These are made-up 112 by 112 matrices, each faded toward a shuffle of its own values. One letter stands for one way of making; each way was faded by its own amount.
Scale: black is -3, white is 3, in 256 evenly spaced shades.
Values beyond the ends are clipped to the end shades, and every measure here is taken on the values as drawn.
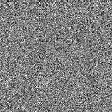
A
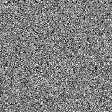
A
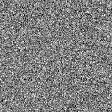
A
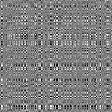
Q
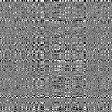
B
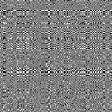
B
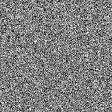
A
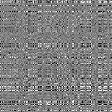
B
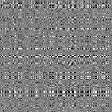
B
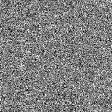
A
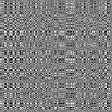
Q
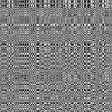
Q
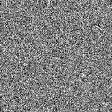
A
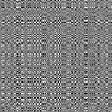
Q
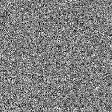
A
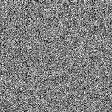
A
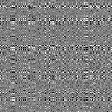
B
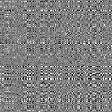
B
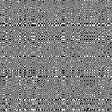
B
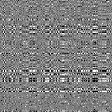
B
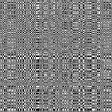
Q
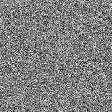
A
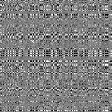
B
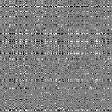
B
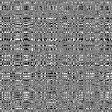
B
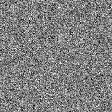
A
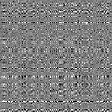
B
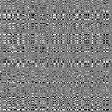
B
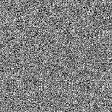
A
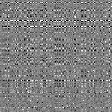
B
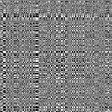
Q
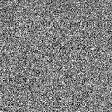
A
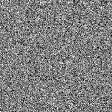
A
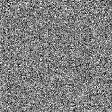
A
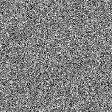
A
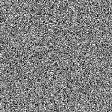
A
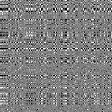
B
